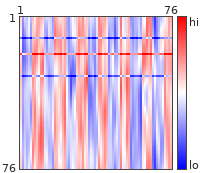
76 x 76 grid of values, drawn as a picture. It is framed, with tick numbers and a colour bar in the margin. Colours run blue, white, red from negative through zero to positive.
Stripes: upright, repeating 7 times. Odd lines: rows 11, 19 and 30. Slope: none. Grain: streaks running down.
